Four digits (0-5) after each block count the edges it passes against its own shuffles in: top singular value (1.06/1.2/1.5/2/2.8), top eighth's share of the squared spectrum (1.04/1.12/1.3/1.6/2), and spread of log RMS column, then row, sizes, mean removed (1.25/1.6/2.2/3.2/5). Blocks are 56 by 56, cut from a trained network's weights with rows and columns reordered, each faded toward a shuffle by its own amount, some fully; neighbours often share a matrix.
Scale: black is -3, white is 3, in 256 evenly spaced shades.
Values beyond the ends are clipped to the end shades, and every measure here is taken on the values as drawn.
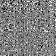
2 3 0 3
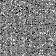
1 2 0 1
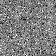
0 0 0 0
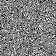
0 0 0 0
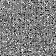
1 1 0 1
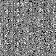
2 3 0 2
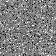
0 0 0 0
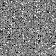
1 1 0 1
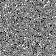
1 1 0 0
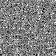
0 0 0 0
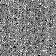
1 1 0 1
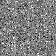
1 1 0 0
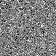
0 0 0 0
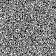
0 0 0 0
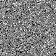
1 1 0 0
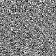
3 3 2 1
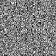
3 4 2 1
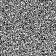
1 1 0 0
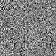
3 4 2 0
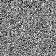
2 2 0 0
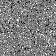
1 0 0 0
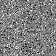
0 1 0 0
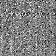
2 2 0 2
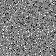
0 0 0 0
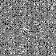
2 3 0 2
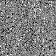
1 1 0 0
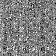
2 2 0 1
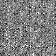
2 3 0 2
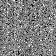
1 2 0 1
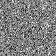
1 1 0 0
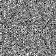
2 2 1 1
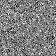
0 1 0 0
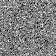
1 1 0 0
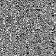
3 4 2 1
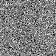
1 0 0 0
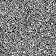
1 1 0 0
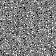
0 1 0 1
